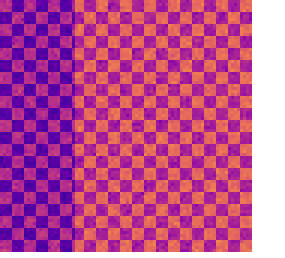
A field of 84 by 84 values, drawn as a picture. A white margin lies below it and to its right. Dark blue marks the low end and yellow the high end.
Seam: vertical, 30% of the way across, the right part higher. Grain: checkered. Average level on the scale: 40%.
